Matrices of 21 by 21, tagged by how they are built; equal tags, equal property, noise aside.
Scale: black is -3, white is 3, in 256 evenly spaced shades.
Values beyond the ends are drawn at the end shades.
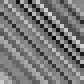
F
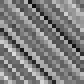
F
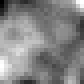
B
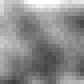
B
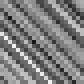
F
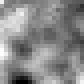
B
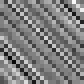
F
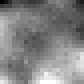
B
